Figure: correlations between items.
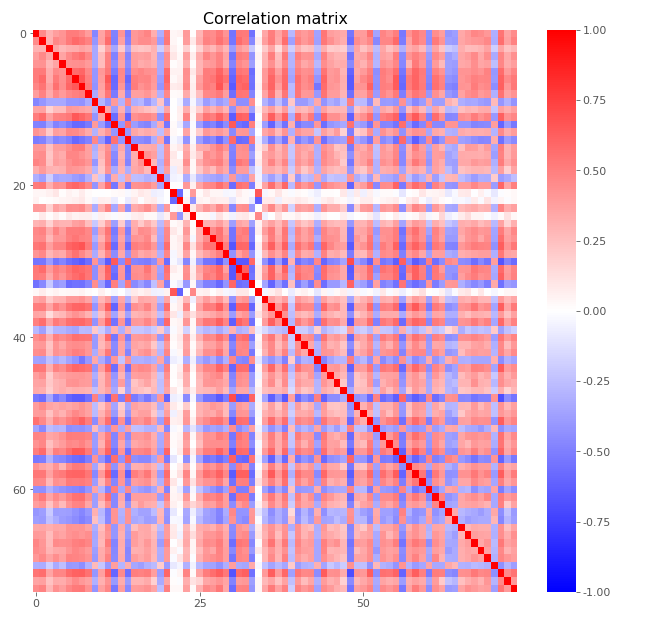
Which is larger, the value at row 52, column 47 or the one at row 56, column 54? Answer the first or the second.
the first
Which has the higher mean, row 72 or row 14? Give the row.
72
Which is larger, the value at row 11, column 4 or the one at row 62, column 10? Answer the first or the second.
the first
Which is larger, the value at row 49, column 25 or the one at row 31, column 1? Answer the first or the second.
the second
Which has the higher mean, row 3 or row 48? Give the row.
3
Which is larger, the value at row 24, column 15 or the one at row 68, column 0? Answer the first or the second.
the second
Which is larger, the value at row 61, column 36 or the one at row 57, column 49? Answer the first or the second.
the first
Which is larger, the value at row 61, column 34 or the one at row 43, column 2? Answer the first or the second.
the first
